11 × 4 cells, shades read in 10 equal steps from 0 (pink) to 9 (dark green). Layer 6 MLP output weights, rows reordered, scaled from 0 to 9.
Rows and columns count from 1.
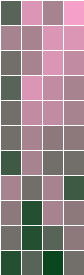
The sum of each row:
10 8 11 12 12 16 20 18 19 23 28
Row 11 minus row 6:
3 3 5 1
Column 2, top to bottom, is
1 3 3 1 2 3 3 5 8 8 6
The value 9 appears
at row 11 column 3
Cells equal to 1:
5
